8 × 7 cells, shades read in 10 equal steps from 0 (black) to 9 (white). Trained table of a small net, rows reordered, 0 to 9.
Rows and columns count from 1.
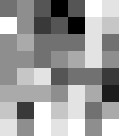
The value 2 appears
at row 2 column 3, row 5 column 7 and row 7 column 2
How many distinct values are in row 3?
4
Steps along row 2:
down down up down up down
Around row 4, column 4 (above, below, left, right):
4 3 4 6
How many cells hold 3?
4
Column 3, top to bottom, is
3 2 4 4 8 6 9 9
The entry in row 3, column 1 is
5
